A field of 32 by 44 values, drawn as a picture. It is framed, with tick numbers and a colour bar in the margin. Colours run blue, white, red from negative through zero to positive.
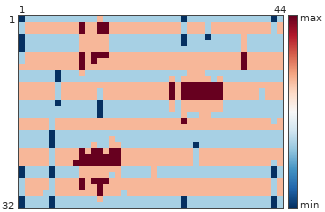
No overall slope runs across the table. Horizontal stripes repeat 6 times down the table. There are three bumps.
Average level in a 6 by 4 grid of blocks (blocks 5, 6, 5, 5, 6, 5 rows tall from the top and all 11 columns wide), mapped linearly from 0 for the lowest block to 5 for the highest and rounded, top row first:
1201 | 1222 | 1152 | 0111 | 1411 | 1221
